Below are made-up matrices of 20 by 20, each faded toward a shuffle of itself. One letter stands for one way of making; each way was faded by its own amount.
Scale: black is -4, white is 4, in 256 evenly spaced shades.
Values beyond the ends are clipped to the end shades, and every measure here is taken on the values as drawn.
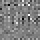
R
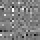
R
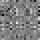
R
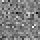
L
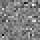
L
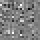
R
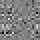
R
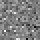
L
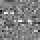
L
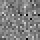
L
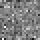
L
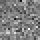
L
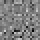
R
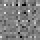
R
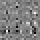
R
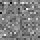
L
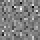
R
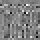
R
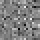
R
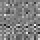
R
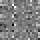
R
